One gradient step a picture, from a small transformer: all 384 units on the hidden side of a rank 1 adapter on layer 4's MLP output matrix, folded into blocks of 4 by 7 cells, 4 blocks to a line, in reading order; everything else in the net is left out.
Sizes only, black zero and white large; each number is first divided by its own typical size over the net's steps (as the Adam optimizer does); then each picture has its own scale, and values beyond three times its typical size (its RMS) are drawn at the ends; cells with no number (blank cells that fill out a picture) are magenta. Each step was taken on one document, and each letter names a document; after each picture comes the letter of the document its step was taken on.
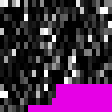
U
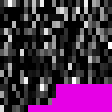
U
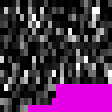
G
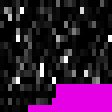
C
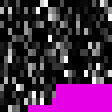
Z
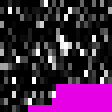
Z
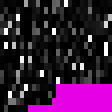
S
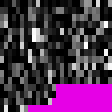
G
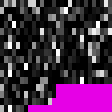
U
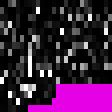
S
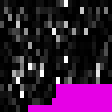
C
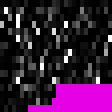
C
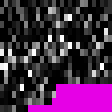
Z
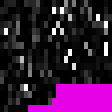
S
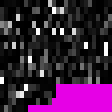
S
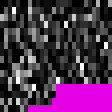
G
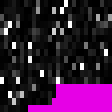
S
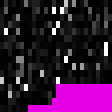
S
